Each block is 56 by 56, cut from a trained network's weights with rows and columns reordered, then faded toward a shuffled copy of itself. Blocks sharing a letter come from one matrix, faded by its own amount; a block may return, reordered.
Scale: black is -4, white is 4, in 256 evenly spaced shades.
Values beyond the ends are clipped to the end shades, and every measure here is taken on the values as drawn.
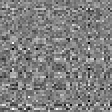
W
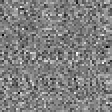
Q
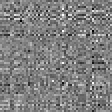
W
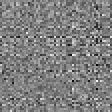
W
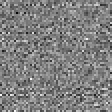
Q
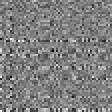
W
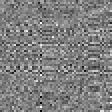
W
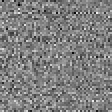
Q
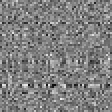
Q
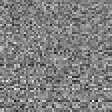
Q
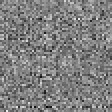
Q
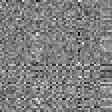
W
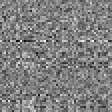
Q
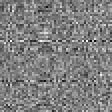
Q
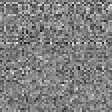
Q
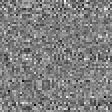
Q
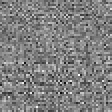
Q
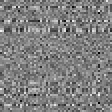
W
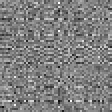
W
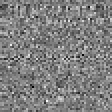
Q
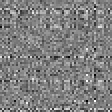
W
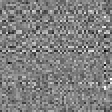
W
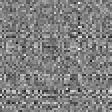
W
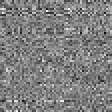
Q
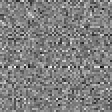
Q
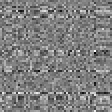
W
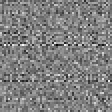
Q
